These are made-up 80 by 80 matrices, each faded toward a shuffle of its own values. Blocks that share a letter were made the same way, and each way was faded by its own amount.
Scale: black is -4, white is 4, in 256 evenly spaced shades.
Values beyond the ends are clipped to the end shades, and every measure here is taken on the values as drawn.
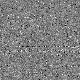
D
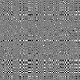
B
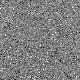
D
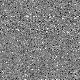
D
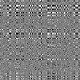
B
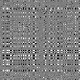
B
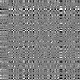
B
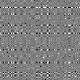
B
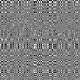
B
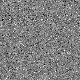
D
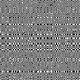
B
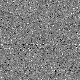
D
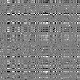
B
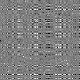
B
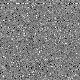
D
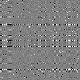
B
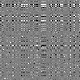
B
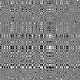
B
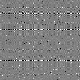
B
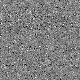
D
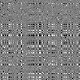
B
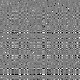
B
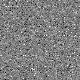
D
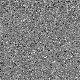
D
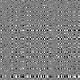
B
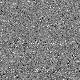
D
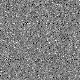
D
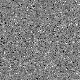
D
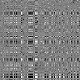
B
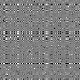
B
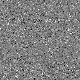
D
